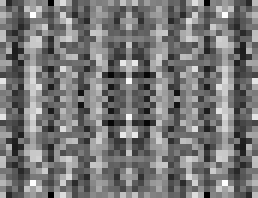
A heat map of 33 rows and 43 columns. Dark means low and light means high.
Histogram: bell-shaped. Mirror symmetry: left to right and top to bottom. Seam: none. Slope: none. Stripes: upright, repeating 8 times.
